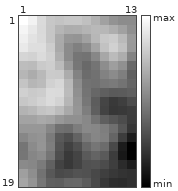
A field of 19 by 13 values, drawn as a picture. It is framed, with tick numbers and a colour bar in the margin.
Ninth with the lowest average: bottom right. Mirror symmetry: none. Ninth with the highest average: top left. Stripes: none. Slope: up to the top left.
